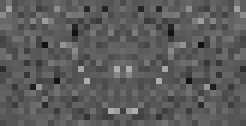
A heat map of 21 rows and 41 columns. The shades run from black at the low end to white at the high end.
The distribution is heavy-tailed on both sides. Fine speckle covers the field. No seam splits the table. The left and right halves mirror each other. There are no regular stripes. There is no overall slope. No row or column stands out.
